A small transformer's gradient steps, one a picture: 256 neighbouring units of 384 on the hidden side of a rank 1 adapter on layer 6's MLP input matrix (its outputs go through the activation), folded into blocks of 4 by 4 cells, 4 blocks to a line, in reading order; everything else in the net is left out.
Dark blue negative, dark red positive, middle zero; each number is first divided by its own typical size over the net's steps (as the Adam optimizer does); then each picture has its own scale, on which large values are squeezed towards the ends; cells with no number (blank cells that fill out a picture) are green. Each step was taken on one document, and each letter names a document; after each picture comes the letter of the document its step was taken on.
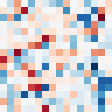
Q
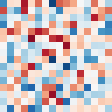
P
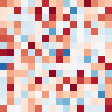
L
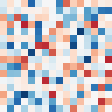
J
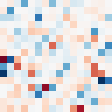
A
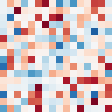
L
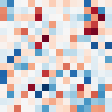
Q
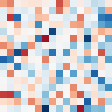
Q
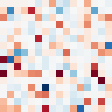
A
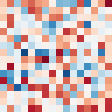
L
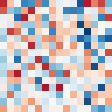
L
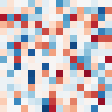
J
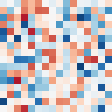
P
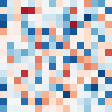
P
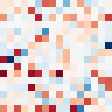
A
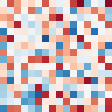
L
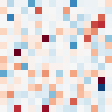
Q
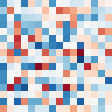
P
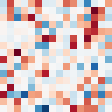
Q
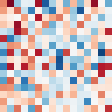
L
